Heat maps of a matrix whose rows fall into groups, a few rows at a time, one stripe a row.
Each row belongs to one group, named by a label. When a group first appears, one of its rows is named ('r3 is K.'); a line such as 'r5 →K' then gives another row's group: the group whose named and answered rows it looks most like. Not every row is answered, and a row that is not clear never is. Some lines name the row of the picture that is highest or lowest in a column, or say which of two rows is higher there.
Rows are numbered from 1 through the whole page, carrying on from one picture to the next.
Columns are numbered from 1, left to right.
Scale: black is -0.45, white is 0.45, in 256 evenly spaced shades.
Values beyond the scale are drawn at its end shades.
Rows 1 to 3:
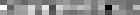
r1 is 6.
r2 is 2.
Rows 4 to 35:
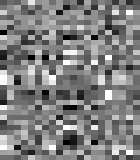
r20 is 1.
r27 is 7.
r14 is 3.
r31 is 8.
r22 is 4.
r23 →4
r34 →7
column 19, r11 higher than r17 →Yes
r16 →3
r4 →6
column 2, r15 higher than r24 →Yes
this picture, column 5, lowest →15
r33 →1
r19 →1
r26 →8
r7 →2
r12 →7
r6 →7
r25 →8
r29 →3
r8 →1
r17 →6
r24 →3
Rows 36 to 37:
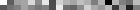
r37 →6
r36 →2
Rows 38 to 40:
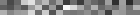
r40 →2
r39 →3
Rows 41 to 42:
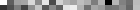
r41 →2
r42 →3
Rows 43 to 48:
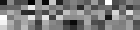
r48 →8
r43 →4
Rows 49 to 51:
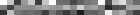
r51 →4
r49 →1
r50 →2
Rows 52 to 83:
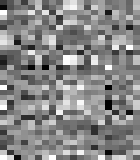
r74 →6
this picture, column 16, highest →65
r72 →2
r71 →7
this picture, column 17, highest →61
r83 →1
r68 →6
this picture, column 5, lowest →65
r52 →3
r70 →3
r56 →3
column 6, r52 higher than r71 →Yes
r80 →3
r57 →6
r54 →2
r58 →8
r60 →1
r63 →3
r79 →2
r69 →2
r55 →7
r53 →3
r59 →1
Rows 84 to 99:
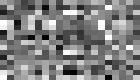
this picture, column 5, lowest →91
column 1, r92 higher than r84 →No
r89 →1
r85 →4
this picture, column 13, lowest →93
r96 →2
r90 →4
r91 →4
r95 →4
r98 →8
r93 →7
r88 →1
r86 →3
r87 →6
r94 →3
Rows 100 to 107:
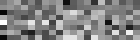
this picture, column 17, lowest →105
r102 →3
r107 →3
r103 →7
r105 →6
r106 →7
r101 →8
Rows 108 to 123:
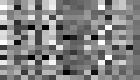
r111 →2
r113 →4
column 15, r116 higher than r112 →Yes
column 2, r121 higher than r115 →No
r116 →1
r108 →1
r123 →3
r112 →1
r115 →8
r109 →1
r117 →6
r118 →8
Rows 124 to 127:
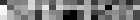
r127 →8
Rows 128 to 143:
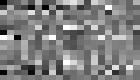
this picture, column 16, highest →129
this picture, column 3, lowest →135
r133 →3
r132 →6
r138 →3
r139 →3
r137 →8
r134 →4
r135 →1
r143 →8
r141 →7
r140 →3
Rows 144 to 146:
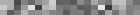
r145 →1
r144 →1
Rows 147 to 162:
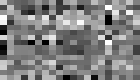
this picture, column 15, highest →154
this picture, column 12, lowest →148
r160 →7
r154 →1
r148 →4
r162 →8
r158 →3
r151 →2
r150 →2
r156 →4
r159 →1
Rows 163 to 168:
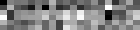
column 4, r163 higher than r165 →No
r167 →7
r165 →2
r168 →3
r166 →2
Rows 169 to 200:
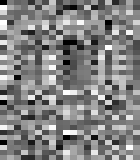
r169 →4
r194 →1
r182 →1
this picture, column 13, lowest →198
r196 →8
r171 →7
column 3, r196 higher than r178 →Yes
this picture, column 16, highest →178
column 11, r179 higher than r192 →No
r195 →3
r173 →2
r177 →8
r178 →4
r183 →8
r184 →1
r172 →3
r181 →8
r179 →8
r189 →4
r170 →8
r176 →6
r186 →6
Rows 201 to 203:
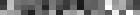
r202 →4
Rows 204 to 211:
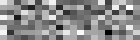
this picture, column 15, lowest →206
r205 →7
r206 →6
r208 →3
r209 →7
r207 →1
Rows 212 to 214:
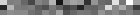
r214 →8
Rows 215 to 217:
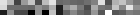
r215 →1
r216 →7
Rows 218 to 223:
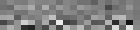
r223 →7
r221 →1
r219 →2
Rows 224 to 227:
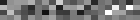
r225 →7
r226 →4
